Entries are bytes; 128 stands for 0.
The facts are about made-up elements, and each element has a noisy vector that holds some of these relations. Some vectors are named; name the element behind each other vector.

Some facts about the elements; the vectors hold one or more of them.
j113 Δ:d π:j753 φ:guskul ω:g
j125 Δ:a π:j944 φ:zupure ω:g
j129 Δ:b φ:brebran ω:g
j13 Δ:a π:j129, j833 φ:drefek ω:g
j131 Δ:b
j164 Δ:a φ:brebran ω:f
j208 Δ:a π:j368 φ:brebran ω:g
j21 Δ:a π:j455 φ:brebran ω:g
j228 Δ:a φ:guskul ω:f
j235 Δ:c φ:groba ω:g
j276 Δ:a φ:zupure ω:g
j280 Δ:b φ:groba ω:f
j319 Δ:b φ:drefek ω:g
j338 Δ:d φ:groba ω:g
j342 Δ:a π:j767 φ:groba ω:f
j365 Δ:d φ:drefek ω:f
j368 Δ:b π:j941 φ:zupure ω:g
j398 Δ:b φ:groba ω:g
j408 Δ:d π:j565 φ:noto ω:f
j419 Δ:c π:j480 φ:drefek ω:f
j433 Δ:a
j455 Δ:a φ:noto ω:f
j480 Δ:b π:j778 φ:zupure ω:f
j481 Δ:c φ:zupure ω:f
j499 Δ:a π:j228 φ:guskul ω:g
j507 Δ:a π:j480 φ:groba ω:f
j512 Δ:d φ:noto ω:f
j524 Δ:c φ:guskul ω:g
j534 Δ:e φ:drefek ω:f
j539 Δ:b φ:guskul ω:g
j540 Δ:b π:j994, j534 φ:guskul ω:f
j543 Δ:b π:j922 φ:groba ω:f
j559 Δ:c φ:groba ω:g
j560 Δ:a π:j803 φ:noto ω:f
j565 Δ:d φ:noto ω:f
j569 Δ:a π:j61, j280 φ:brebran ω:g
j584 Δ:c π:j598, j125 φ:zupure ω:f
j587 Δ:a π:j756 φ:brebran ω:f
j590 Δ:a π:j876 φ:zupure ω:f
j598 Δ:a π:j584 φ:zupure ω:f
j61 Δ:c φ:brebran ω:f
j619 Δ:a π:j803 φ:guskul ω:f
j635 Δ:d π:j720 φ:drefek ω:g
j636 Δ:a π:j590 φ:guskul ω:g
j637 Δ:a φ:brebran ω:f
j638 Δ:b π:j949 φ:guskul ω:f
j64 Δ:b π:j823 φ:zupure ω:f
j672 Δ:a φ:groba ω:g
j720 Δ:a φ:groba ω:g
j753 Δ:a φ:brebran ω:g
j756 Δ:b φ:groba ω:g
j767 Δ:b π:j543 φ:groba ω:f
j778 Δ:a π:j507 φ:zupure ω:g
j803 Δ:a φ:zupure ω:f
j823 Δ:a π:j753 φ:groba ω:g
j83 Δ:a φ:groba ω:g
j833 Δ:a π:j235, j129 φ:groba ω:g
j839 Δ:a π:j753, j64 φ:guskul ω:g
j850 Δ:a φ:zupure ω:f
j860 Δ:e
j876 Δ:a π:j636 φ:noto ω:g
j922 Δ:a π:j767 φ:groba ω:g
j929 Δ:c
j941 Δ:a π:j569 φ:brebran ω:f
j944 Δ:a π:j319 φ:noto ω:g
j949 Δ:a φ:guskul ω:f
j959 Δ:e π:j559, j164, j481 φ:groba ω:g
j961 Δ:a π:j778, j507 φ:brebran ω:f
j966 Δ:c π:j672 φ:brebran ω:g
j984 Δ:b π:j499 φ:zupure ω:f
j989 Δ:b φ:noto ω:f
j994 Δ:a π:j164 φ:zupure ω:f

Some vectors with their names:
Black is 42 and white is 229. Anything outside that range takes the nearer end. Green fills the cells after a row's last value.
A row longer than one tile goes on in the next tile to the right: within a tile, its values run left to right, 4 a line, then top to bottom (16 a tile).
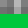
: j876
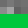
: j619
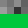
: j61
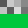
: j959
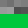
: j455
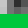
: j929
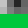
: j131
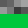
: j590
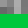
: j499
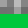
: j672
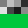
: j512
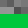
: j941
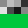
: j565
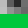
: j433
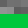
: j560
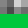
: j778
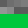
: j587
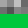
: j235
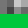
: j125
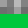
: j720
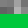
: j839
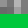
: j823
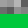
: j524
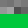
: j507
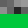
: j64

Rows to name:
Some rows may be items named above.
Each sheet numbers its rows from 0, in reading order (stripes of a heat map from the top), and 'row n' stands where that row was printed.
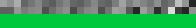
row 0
j539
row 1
j638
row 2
j638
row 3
j638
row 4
j164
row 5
j61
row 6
j408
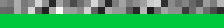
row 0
j833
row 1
j365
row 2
j860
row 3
j365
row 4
j164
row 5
j338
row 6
j280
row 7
j994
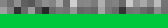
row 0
j61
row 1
j584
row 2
j753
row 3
j833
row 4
j368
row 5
j756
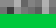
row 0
j966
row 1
j21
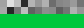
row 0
j635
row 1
j319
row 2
j13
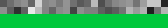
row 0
j984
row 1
j534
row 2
j419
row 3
j540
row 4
j13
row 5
j113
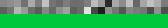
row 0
j13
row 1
j129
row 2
j619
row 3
j512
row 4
j235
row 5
j559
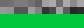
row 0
j637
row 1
j803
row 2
j481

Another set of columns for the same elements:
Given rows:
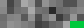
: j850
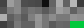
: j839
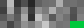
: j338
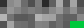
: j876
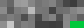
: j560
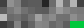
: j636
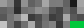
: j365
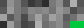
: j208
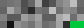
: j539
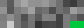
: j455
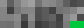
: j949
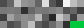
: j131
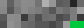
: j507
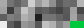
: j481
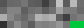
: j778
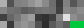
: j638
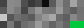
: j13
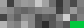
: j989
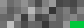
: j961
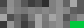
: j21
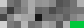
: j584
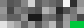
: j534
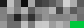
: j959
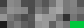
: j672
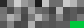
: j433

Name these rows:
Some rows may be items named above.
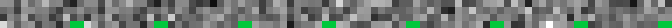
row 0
j512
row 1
j512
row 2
j13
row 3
j994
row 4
j61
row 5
j319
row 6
j559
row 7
j839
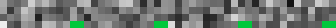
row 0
j481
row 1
j280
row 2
j540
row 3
j433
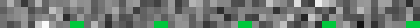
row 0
j235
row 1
j637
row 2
j803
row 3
j131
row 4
j164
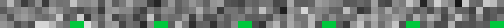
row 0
j966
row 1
j408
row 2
j941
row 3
j398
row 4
j368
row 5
j433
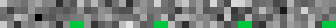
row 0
j419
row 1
j524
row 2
j929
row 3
j756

